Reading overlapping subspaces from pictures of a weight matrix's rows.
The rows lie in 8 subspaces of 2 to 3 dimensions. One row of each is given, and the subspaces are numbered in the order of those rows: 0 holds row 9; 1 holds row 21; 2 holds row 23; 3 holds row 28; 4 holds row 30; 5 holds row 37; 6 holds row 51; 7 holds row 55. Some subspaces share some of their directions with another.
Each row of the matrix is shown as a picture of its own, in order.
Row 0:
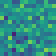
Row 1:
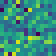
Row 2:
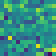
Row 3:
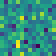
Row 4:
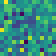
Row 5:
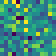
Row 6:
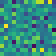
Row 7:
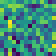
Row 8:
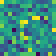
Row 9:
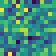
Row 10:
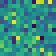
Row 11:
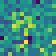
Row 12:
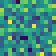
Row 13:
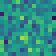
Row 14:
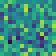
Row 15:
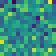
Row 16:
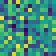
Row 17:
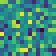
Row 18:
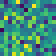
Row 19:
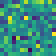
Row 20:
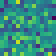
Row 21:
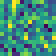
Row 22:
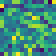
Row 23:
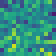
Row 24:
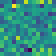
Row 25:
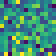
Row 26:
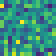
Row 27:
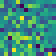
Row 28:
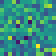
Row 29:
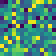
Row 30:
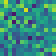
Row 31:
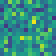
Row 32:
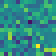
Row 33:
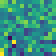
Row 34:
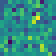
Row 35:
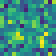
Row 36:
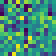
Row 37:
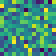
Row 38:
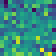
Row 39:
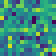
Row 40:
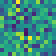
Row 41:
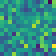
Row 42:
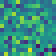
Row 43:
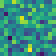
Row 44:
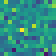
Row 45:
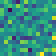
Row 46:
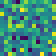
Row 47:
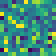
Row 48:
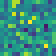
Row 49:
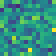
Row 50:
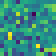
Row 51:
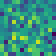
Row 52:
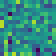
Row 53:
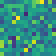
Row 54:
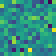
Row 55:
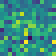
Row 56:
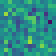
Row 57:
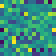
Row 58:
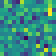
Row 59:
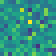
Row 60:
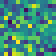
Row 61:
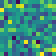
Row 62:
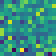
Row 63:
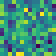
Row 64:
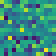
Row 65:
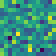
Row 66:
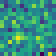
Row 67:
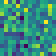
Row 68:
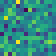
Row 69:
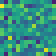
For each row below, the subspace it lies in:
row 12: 6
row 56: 1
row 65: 2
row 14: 5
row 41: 5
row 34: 1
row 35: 5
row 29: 4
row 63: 0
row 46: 6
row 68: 0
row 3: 0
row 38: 2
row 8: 4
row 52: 6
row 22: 5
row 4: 7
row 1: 0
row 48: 1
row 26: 6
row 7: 1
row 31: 1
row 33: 2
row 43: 2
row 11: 7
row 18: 4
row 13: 6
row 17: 3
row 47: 6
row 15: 5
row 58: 1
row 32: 3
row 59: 3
